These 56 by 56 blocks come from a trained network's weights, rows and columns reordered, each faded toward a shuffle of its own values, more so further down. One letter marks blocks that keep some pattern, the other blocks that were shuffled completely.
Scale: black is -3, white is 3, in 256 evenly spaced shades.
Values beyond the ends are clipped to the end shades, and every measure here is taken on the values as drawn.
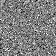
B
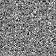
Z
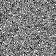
B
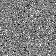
B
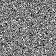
B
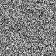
Z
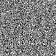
Z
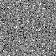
Z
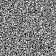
B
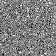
Z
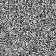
Z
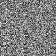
Z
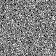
B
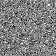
B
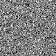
Z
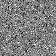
B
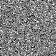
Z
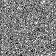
Z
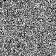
Z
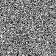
B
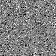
Z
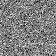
B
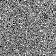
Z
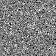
B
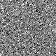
B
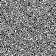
Z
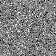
B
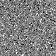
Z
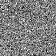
Z
